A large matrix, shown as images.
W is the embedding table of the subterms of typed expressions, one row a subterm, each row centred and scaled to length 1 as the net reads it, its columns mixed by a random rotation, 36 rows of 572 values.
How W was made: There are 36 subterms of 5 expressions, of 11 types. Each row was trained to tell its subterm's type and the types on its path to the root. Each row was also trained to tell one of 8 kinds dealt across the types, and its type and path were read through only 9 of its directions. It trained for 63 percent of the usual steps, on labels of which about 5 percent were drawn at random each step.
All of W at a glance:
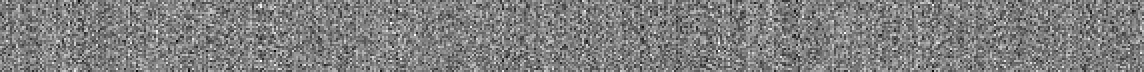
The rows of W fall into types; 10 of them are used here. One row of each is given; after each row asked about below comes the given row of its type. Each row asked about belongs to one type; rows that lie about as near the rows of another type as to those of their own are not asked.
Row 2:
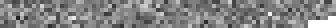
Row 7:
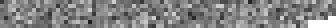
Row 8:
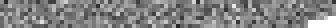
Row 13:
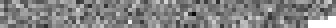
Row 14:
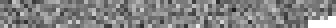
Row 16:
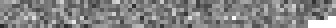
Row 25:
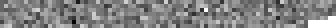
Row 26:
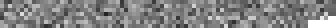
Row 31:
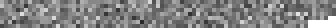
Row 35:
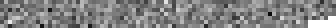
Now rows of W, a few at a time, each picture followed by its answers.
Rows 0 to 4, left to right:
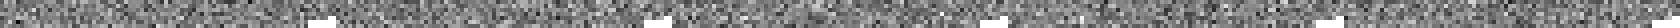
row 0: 7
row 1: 14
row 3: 16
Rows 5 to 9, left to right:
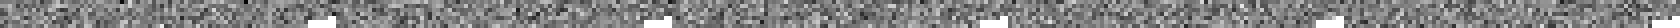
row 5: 31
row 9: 7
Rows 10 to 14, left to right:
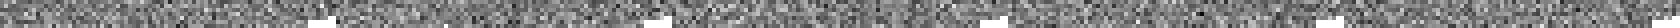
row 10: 14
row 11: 8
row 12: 26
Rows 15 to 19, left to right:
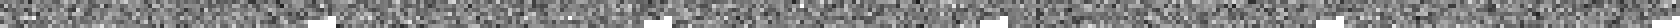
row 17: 31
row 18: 25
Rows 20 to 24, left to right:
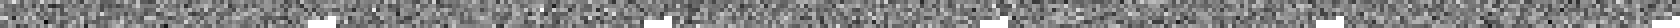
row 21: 25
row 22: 14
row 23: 2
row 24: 16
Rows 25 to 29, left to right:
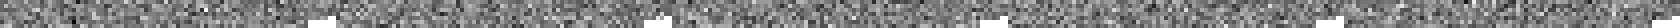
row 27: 7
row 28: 13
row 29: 31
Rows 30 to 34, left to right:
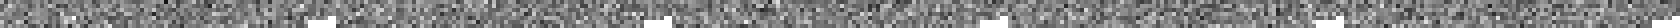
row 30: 8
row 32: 16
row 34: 26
